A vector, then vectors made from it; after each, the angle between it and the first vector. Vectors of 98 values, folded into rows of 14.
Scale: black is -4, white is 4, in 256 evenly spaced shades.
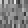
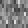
partly opposed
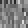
nearly opposite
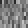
nearly opposite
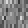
partly aligned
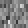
orthogonal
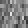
orthogonal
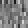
nearly opposite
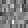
orthogonal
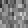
partly opposed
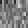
nearly opposite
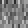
nearly opposite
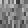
nearly parallel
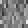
orthogonal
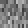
partly opposed
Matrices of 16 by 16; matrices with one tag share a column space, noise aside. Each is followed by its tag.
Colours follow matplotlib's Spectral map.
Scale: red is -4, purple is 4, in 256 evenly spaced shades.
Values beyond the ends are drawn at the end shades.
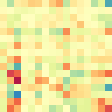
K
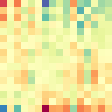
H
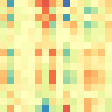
H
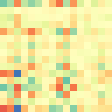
K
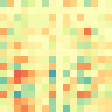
K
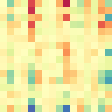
H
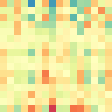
H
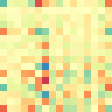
K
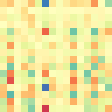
K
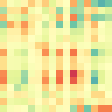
H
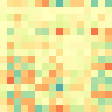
K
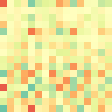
K
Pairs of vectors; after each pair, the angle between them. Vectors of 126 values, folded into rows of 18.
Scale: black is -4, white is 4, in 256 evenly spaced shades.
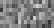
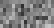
partly opposed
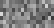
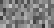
partly aligned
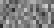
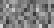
nearly opposite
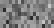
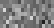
nearly opposite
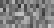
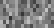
orthogonal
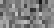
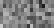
partly aligned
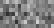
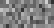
orthogonal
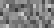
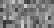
orthogonal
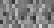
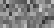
orthogonal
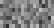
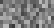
nearly opposite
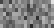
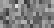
partly aligned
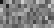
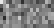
nearly opposite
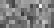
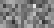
partly opposed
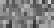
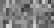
nearly opposite
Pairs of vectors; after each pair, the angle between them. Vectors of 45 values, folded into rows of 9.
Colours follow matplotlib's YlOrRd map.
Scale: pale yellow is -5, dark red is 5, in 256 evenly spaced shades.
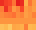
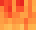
nearly parallel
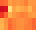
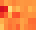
nearly parallel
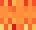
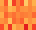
nearly opposite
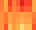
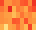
orthogonal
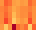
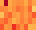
partly aligned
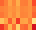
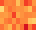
partly aligned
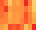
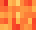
partly aligned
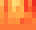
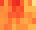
nearly opposite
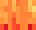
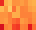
partly aligned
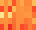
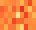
orthogonal
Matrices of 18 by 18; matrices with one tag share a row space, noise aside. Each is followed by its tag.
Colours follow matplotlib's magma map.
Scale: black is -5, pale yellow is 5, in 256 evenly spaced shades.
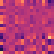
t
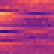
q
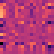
t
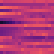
q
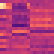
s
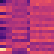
s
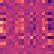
t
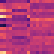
s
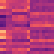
s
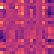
t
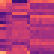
s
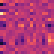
t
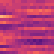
q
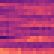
q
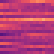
q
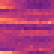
q
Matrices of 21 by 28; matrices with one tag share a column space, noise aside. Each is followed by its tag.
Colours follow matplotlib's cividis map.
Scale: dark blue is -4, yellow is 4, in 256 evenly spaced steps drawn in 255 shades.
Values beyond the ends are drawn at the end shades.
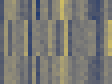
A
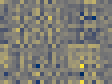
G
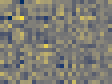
G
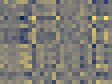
G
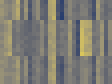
A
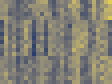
A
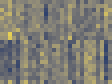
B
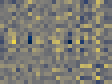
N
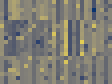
A
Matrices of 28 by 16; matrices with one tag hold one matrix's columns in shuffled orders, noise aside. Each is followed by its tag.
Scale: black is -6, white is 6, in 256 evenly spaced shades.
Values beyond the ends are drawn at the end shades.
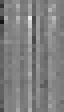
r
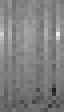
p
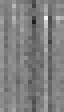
r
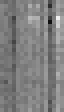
r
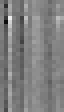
r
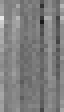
r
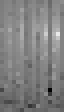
p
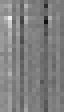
r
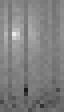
p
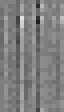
r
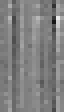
r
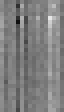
r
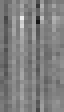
r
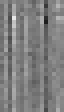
r
